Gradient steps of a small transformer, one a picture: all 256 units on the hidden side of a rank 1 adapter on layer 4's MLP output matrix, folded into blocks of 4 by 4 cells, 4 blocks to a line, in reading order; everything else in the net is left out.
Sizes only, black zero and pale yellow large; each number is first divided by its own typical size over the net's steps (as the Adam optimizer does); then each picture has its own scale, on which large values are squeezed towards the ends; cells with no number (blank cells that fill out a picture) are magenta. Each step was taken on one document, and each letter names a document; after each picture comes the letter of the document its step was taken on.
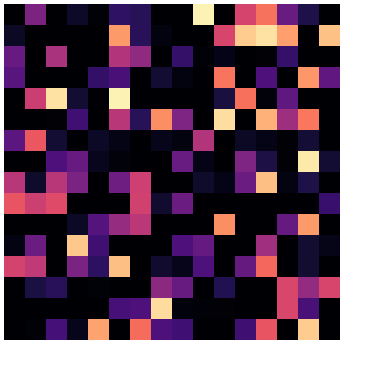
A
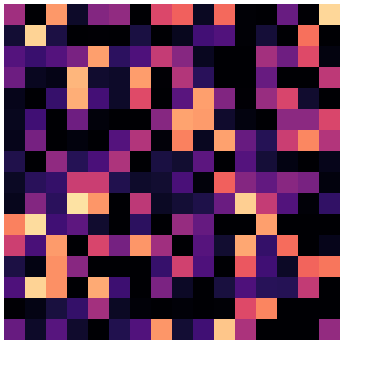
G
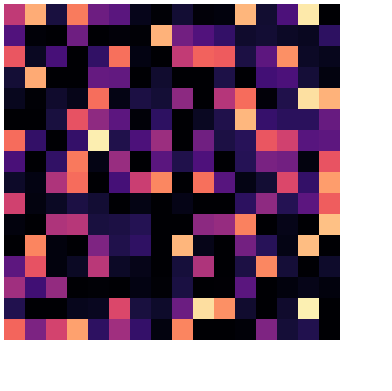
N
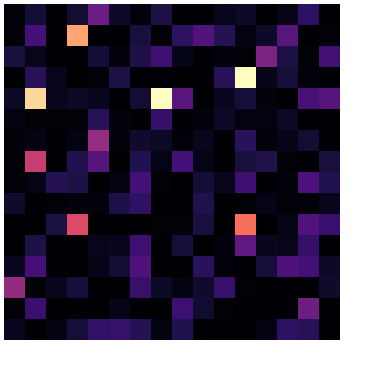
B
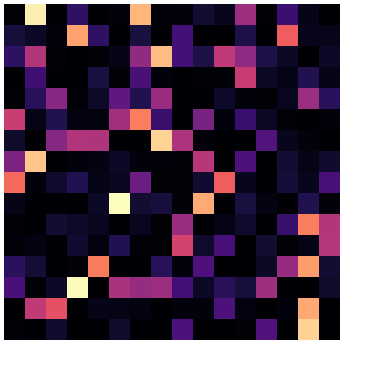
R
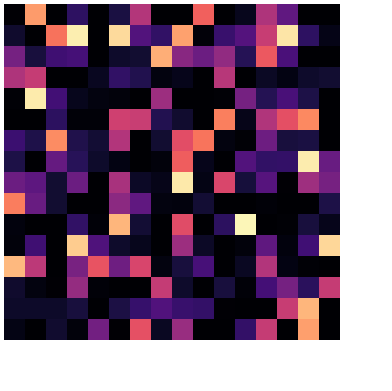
A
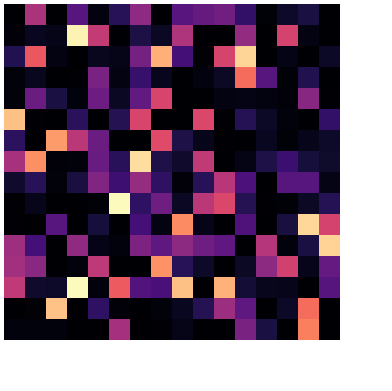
R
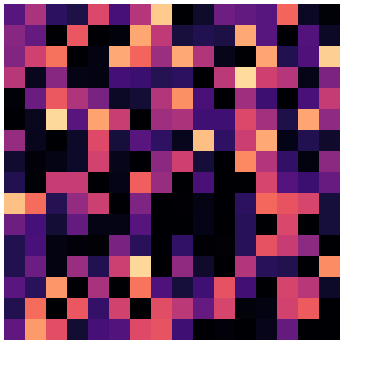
N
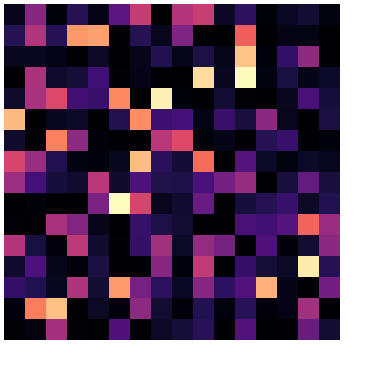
R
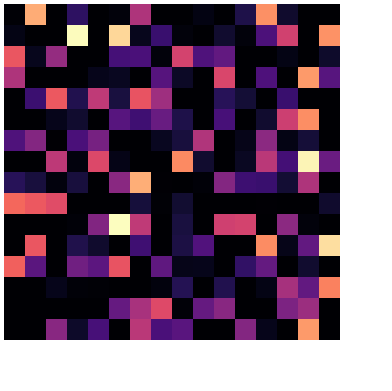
A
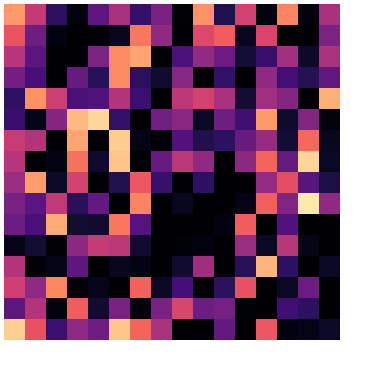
N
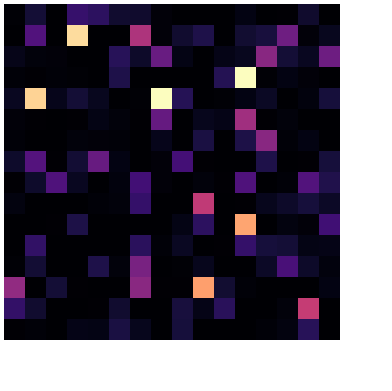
B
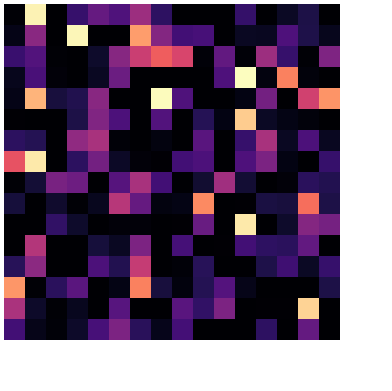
B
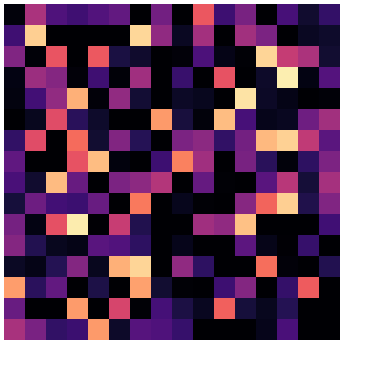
N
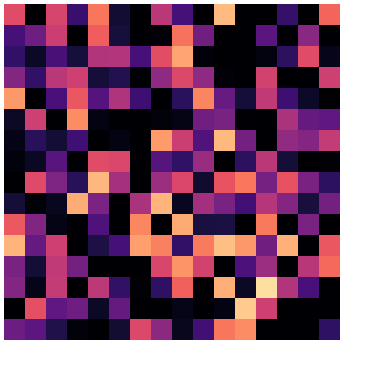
G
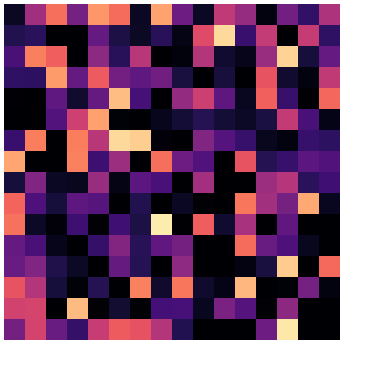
N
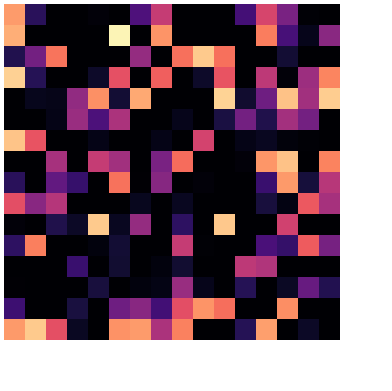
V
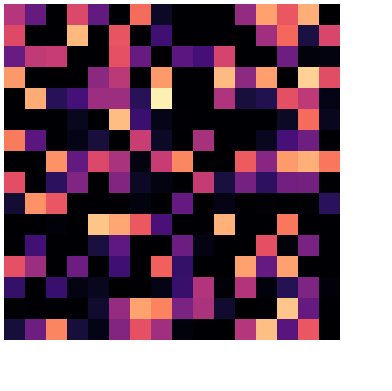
V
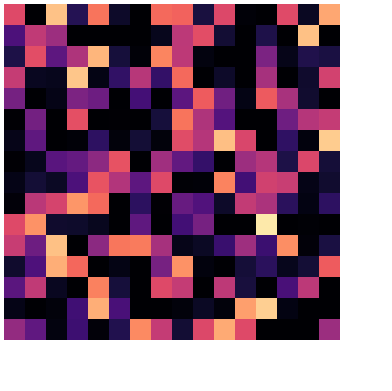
G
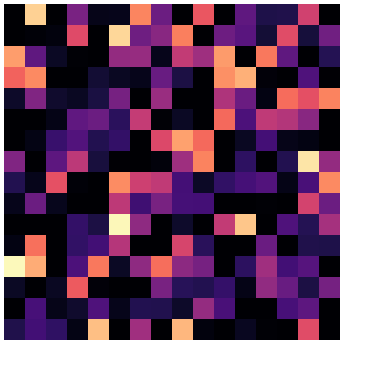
A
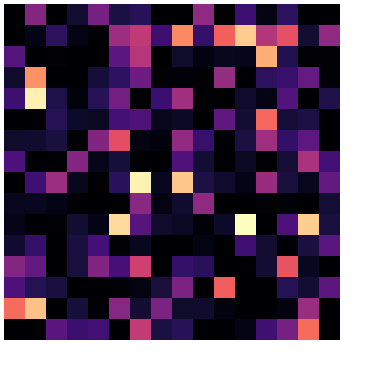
A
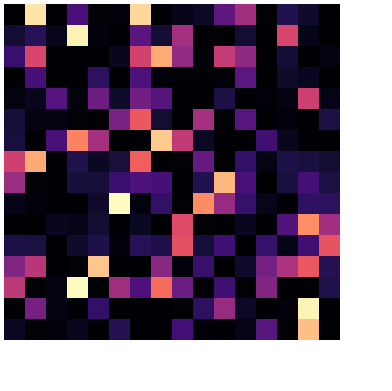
R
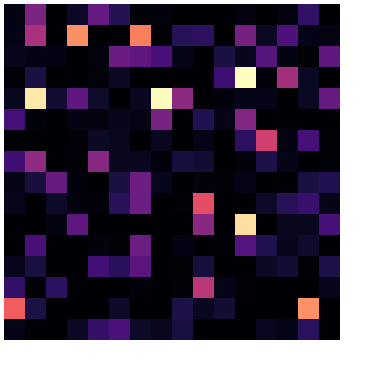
B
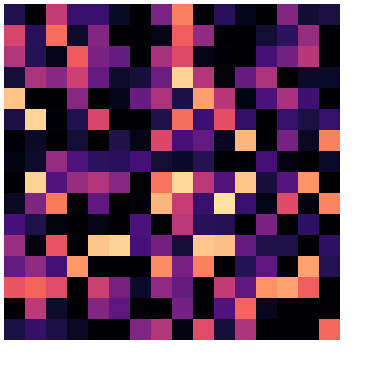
G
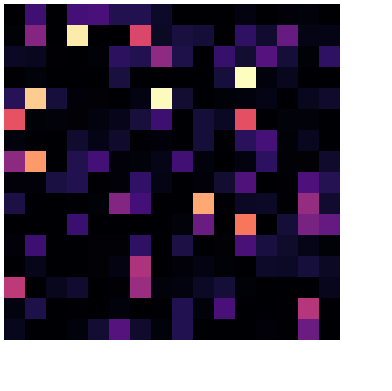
B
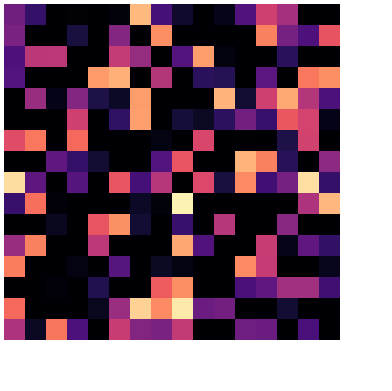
V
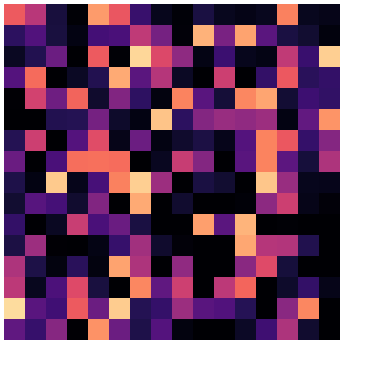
N
